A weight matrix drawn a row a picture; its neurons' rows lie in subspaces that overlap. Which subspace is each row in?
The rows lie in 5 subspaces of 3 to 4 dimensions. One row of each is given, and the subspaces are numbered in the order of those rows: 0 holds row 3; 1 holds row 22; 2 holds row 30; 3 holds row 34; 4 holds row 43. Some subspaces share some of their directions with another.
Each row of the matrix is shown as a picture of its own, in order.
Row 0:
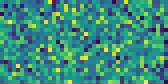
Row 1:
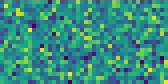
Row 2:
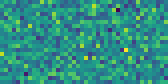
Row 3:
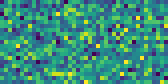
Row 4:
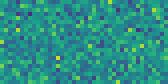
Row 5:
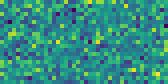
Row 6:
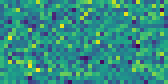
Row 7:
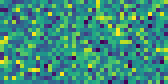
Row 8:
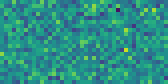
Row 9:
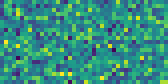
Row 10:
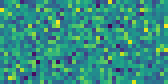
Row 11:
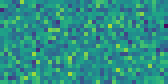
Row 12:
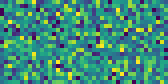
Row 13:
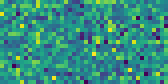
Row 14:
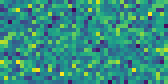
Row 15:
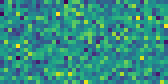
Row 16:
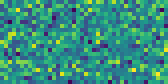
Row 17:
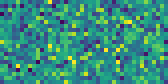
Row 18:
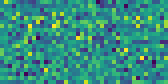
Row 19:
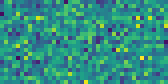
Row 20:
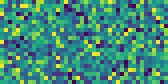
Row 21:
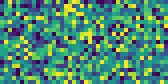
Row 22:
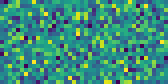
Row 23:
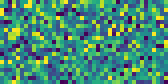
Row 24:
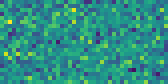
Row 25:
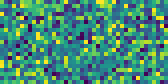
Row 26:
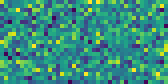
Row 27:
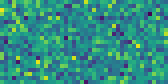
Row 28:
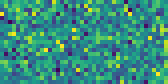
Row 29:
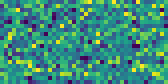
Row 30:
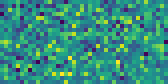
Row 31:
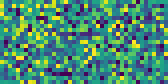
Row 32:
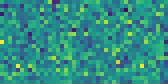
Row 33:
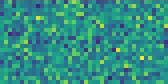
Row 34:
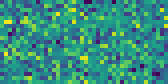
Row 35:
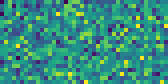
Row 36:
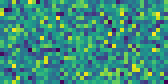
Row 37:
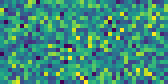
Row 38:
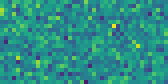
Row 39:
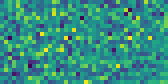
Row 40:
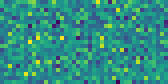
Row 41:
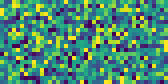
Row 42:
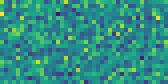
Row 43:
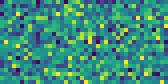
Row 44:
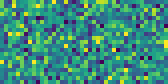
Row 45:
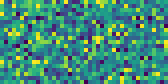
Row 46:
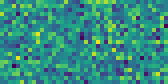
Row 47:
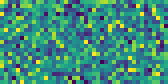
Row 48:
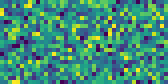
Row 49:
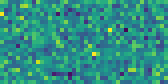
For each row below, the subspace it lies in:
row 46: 4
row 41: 1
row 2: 0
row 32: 2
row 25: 1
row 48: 4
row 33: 0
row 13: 4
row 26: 3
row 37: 4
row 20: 1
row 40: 1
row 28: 2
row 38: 3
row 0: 2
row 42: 4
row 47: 1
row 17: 2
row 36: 4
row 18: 1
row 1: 2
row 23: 4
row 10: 1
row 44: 0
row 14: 3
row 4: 1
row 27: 3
